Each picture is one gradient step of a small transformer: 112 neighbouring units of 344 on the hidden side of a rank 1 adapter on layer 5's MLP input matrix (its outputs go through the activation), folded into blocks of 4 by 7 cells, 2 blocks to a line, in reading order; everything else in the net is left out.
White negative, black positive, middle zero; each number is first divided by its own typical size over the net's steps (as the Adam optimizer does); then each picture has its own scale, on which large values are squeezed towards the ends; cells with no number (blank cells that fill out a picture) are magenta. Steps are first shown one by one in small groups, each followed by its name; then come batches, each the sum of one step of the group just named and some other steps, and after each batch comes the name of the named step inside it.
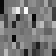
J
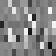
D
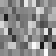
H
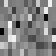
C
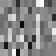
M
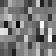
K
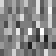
K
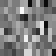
K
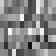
M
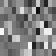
C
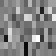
C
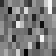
J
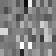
K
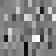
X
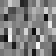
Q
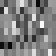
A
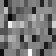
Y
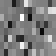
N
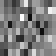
N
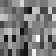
X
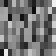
Y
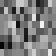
A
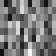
Y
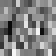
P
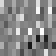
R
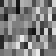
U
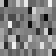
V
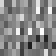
R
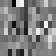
P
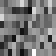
P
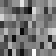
P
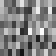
R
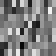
U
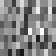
R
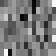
P
